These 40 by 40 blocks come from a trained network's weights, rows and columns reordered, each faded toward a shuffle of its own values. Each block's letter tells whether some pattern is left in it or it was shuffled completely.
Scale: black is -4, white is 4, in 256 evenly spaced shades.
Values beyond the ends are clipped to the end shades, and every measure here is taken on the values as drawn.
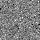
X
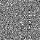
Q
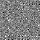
Q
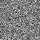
X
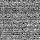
Q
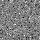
X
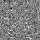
Q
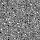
X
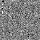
Q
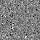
Q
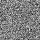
X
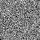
X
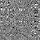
Q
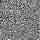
Q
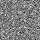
X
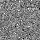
X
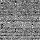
Q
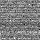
Q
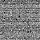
Q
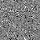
Q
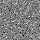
X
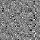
Q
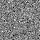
X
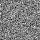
X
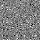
Q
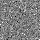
X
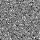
X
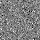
X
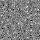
Q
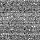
Q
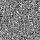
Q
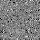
Q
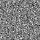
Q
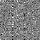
Q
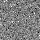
X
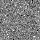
X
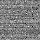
Q
